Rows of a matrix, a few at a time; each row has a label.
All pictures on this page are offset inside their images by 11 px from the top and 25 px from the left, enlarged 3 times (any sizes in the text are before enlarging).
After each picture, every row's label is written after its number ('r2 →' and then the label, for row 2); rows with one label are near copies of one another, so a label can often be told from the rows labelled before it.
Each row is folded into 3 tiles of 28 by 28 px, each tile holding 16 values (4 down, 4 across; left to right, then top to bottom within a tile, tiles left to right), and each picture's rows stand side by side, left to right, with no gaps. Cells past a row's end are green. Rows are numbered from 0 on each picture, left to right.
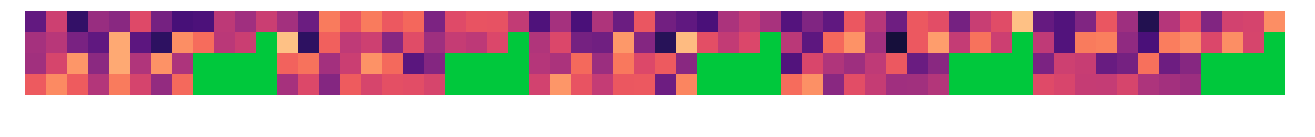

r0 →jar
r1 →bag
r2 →jar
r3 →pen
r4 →pen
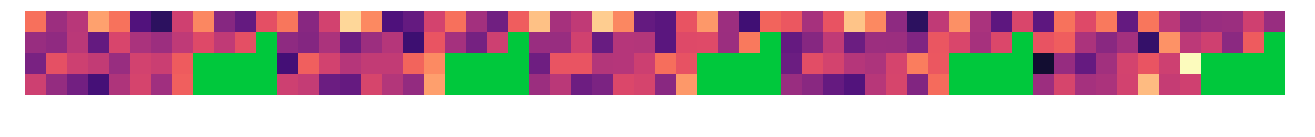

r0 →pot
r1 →pot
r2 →pot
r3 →pot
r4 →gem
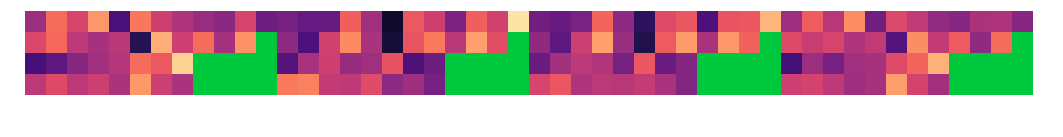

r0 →gem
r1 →pen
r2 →pen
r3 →gem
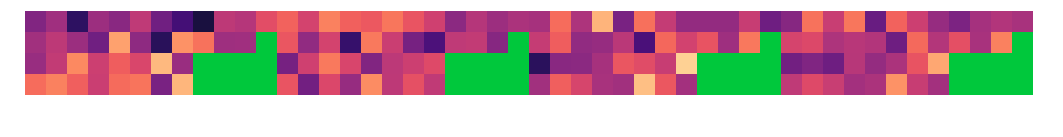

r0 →jar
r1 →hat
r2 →gem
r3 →gem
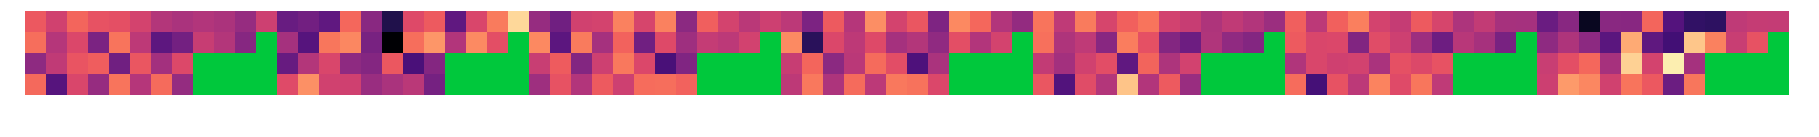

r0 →hat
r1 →pen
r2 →bag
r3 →bag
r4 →hat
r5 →hat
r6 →jar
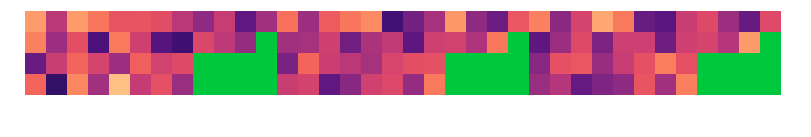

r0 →hat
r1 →pot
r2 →pot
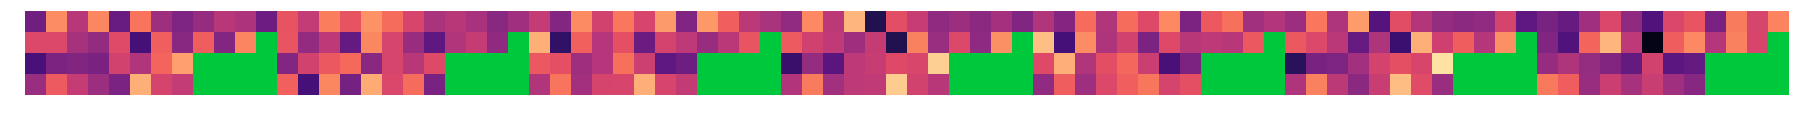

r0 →gem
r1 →hat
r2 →bag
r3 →gem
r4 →bag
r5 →gem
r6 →pen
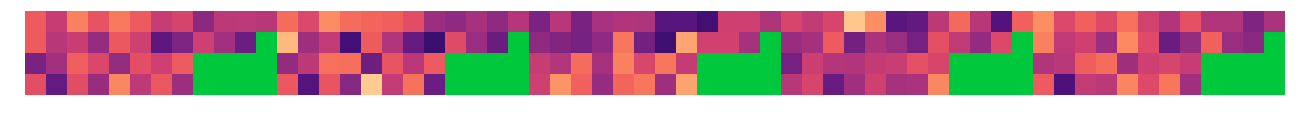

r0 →hat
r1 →hat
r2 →jar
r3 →pot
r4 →hat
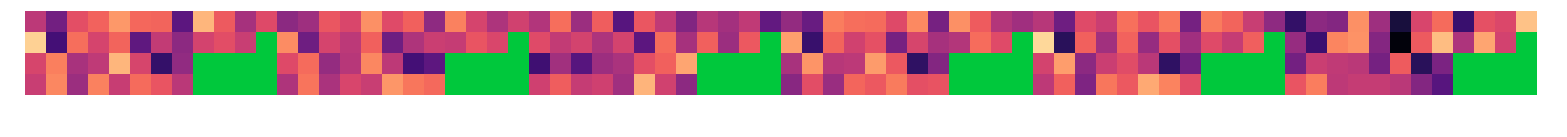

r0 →bag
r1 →bag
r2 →gem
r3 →bag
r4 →bag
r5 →pen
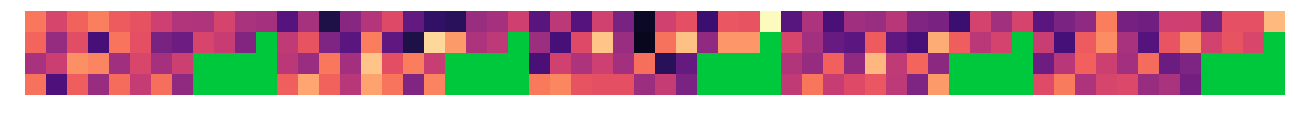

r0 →hat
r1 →jar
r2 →pen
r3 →jar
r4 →pen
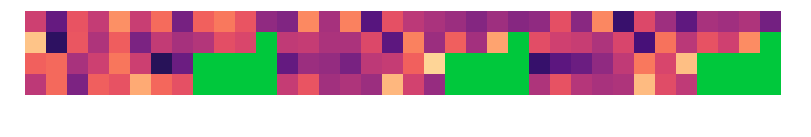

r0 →bag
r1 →gem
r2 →gem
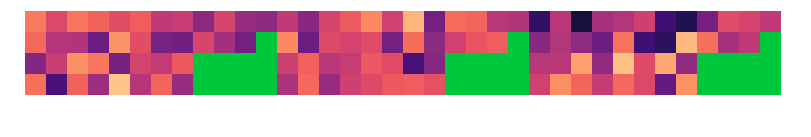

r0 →hat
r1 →bag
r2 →jar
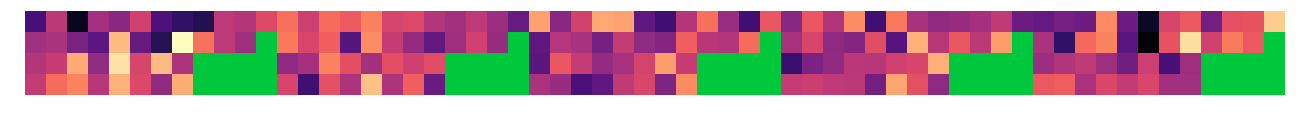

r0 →jar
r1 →hat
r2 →pot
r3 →gem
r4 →pen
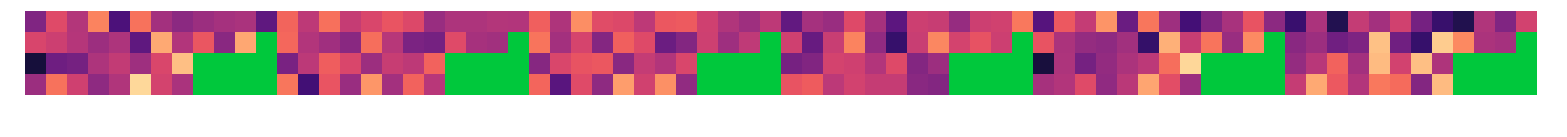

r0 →gem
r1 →hat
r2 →hat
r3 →pen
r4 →gem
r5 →jar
